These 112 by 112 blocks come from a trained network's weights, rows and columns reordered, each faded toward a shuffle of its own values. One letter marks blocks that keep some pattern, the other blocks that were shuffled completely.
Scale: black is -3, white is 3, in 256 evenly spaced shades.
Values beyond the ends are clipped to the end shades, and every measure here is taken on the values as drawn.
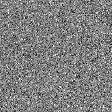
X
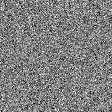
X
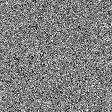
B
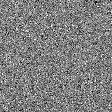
B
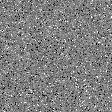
B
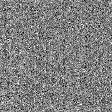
X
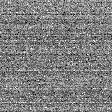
X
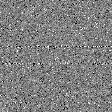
X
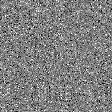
X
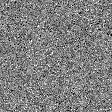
B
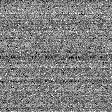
X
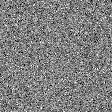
B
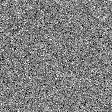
B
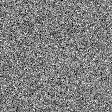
B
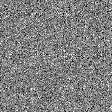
X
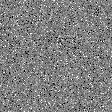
B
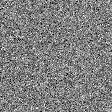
B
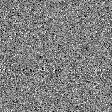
X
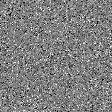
X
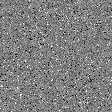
B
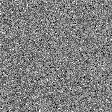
B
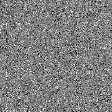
X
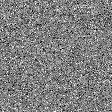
B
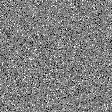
X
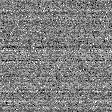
X
